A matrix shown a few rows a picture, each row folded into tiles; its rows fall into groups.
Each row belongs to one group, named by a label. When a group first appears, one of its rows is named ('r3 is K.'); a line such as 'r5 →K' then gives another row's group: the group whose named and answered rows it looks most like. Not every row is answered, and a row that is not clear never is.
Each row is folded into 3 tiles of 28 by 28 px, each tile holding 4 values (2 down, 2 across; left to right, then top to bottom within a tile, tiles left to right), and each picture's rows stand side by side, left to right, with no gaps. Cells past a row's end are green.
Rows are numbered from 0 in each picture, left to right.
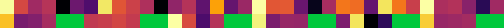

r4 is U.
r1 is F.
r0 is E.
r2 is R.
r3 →E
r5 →E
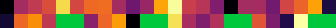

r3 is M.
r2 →E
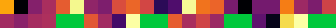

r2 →F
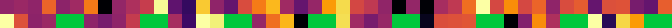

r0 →R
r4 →E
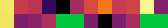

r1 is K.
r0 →E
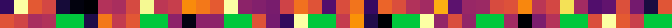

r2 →K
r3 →M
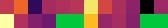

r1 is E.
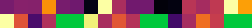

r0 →R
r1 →F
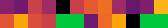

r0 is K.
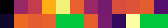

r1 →M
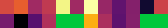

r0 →K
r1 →E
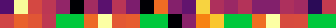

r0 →F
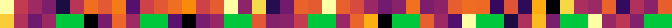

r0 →E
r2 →K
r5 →M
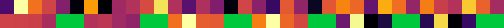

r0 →F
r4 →U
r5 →U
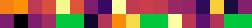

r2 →R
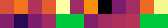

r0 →K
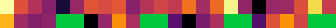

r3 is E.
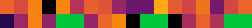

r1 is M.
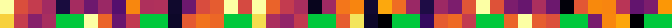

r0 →E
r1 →R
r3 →E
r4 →U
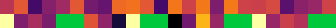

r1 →M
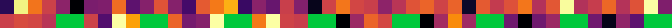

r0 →F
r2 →M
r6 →K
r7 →K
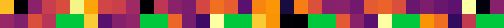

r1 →E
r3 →U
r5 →R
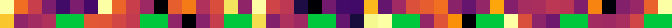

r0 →E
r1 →F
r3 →E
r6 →R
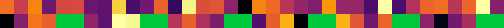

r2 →F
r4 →R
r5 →K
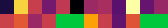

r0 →F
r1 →R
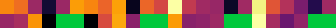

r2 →E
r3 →E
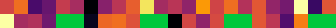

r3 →R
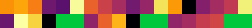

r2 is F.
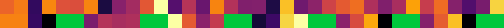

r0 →U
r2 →R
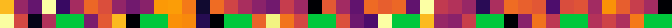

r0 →R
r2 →U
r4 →M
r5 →E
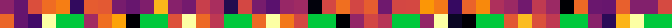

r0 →M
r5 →U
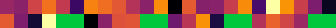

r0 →M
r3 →F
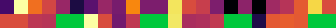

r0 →F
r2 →E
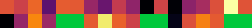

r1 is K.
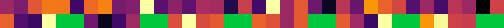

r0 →M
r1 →K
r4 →M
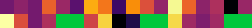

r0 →R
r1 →U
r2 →E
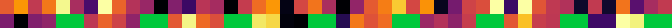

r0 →K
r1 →F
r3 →U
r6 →F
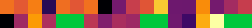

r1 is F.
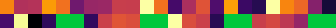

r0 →U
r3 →F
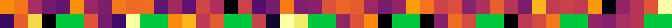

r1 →M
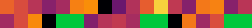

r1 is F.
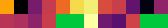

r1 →E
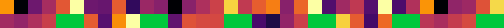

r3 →K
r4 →R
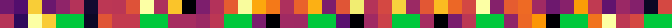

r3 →K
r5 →K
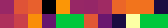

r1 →M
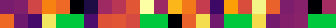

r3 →E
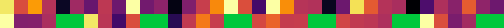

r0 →E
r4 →F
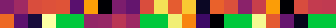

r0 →M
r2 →U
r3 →U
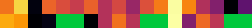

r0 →U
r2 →E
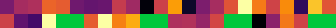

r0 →M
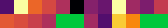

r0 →F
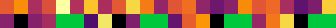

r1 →U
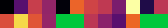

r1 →R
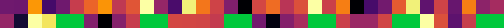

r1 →K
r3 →K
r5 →R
